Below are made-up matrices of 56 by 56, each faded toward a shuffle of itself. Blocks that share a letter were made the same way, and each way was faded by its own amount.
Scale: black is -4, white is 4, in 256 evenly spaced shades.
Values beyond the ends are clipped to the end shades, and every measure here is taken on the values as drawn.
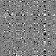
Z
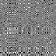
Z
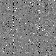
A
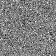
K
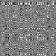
Z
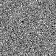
K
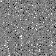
A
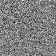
K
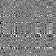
Z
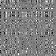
Z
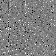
A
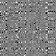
Z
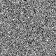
K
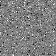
A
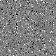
A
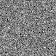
K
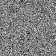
K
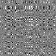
Z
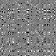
Z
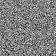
K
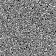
K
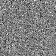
K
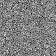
K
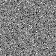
K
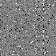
A
